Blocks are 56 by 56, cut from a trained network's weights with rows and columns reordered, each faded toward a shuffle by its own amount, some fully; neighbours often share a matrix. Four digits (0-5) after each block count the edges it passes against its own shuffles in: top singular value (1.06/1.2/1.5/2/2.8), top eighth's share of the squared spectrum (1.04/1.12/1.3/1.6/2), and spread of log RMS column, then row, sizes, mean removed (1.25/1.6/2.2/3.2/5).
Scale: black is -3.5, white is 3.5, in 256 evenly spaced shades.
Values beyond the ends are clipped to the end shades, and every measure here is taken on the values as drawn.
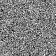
0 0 0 0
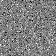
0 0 0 0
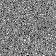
2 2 0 0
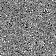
0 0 0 0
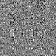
3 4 2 2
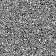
0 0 0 0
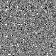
2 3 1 1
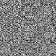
3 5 1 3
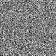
2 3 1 0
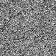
2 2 0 0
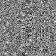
3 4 2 1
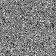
1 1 0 0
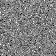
0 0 0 0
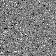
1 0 0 0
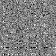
3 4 1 2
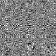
3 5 2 2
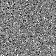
1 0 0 0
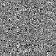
3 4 2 2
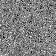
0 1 0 0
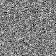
2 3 0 1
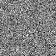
2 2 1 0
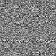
3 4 2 2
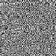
3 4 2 2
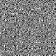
3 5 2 3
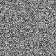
3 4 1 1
